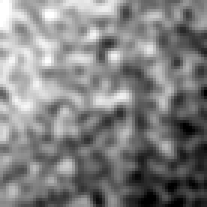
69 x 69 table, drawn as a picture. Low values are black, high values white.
Lone odd cells: none. Ninth with the highest average: top left. Ninth with the lowest average: bottom right. Slope: up to the top left. Average level on the scale: 50%. Grain: blotchy.
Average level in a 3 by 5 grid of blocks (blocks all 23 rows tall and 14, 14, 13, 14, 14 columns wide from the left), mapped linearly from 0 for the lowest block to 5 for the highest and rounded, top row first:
5 5 4 3 2 / 5 3 3 2 1 / 3 2 2 0 0
